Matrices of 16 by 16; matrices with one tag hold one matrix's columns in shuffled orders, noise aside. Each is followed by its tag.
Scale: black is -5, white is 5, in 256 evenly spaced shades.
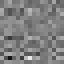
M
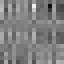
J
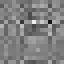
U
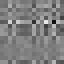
U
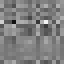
U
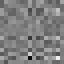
M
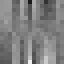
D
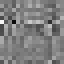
U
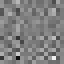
M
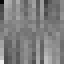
D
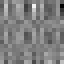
J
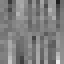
D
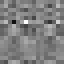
U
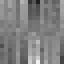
D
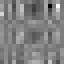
J
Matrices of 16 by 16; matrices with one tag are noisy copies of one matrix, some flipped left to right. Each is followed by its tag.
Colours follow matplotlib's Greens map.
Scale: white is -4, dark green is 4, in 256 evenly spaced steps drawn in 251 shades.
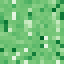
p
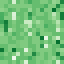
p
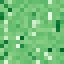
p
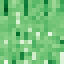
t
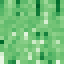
t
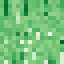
t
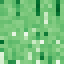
t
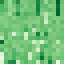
t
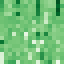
t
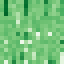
t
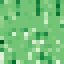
t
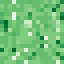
p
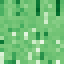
t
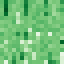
t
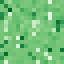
p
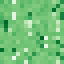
p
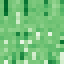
t
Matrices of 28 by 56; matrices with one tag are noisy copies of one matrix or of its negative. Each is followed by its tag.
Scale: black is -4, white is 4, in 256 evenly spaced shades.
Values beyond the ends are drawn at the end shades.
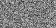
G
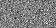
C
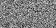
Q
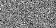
G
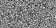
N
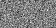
C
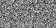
Q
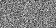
C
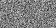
C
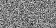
G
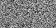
Q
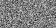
N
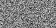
G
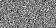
C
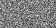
G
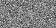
N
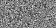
N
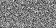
Q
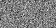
C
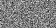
G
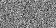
C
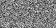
Q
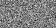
N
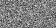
N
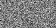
G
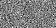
C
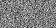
C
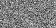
G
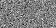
C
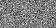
C
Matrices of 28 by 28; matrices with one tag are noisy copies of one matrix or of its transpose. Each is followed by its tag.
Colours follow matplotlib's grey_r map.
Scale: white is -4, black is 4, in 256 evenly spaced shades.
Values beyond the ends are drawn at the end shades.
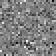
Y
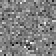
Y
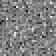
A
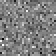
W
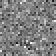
Y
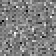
A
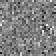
Y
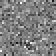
Y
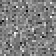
A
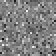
W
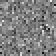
Y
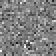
Y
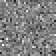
W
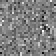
Y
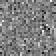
Y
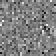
Y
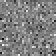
W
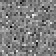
A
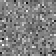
W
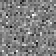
A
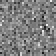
Y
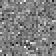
Y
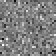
W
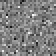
A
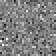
W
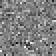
Y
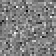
A
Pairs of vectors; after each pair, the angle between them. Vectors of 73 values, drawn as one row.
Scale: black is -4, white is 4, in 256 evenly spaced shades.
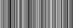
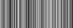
nearly parallel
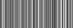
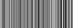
nearly opposite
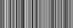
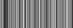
partly opposed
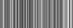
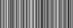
partly opposed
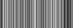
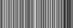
nearly parallel
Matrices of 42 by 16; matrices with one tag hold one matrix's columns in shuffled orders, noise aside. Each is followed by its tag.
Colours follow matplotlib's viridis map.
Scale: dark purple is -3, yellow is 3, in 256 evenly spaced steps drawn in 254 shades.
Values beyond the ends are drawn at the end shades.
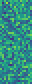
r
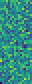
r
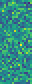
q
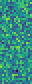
r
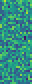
r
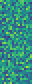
r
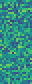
q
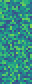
r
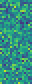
q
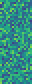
q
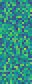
q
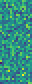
r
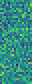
q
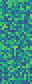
r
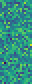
q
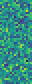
q
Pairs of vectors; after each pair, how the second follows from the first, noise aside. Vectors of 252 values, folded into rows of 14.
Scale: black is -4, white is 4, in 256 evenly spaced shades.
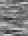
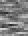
wrapped around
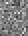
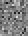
negated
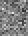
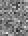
wrapped around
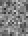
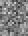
negated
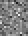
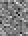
negated
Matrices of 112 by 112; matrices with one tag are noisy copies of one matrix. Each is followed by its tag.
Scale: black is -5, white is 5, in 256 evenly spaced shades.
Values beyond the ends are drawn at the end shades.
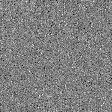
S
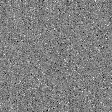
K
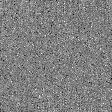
S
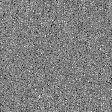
S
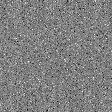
K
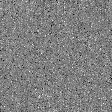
S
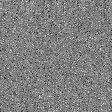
S
